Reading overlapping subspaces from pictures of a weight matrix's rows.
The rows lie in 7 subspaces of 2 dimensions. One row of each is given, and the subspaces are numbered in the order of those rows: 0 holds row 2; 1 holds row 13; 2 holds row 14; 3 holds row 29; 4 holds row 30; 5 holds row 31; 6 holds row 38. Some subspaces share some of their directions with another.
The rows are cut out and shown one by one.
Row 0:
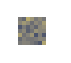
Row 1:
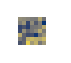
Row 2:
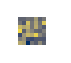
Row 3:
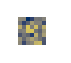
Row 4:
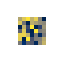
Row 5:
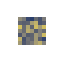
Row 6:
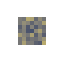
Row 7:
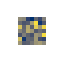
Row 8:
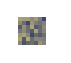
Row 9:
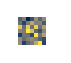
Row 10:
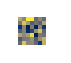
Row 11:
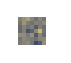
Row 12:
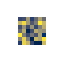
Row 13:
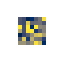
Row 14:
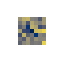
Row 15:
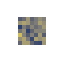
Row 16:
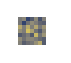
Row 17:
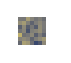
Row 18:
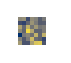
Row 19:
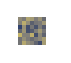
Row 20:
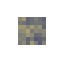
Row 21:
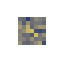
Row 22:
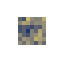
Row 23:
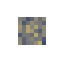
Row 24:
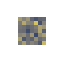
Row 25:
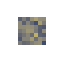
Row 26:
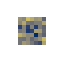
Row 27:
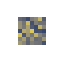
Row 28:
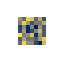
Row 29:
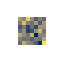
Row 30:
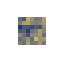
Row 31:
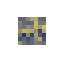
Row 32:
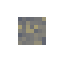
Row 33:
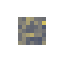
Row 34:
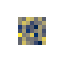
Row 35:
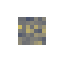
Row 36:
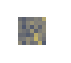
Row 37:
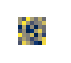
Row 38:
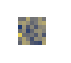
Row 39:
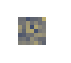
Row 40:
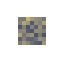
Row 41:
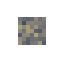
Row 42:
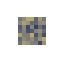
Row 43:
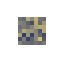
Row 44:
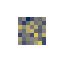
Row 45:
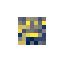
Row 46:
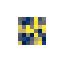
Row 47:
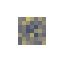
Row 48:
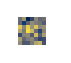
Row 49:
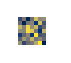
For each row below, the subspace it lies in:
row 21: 2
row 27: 2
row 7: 3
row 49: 3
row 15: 6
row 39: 1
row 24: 3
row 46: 5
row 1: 0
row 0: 5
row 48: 4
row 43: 5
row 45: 0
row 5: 3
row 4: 1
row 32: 1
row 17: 6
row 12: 6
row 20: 4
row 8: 1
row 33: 0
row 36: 4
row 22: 4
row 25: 3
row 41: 0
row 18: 6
